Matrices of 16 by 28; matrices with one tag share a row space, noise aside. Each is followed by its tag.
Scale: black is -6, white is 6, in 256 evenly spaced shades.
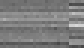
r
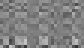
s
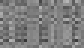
s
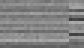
r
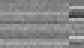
r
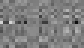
s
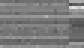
r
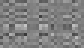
s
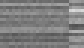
r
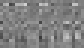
s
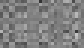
s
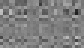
s
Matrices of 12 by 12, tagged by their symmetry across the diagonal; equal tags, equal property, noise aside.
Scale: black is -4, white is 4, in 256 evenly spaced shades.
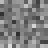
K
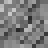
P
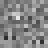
K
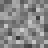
P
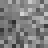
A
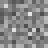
P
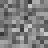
K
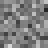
A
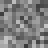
A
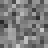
K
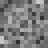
P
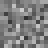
A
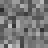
K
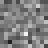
K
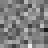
A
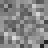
P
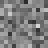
K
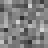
A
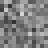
A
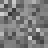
P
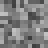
A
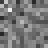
P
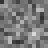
P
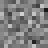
K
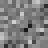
P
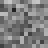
K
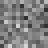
A
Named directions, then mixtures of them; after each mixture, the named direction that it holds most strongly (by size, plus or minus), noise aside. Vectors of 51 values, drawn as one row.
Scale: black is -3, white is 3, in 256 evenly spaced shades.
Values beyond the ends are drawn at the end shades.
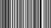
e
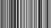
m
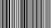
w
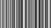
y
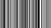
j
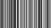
m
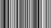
j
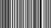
e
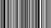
j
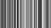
m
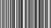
y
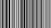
w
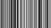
m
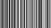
m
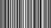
e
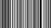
e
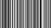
e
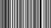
e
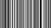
e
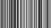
m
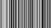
e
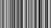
y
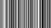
j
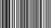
w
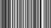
e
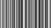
y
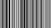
w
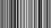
m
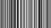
m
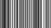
e
